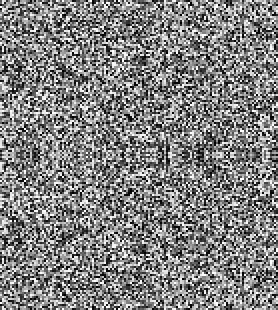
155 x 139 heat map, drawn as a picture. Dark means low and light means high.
Grain: fine. Mirror symmetry: top to bottom. Histogram: flat. Seam: none. Stripes: none.
